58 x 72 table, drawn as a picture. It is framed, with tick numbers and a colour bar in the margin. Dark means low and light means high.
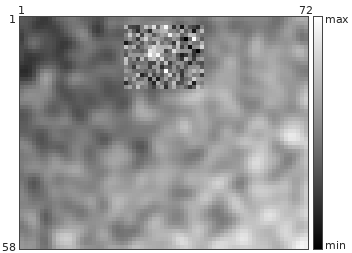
Slope: up to the bottom right. Grain: blotchy. Stripes: none. Ninth with the highest average: bottom right. Ninth with the lowest average: top left. Roughest part: top middle. Odd patch: rougher, in the top middle.
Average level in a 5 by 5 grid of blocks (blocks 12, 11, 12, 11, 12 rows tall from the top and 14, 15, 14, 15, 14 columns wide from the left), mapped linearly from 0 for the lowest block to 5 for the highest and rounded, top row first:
0 1 2 2 3 | 1 1 2 3 3 | 1 2 3 3 4 | 2 3 3 4 4 | 3 3 4 4 5
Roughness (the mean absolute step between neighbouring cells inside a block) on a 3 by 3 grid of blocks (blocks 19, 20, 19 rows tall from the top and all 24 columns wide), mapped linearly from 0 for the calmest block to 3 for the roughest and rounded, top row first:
030 | 000 | 000
